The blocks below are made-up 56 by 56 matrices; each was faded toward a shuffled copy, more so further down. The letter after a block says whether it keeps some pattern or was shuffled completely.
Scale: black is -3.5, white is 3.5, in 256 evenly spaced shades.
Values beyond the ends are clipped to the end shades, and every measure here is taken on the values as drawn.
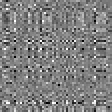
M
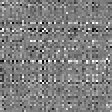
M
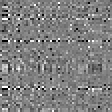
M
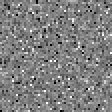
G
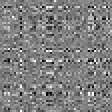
M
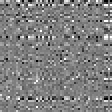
M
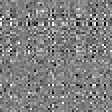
M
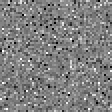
G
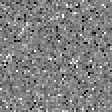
G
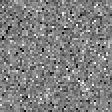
G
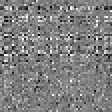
M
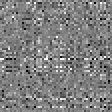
M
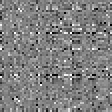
M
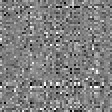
M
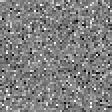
G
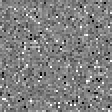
G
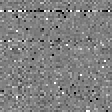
M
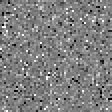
G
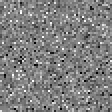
G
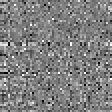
M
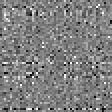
M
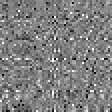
M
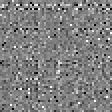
M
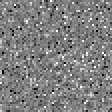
G
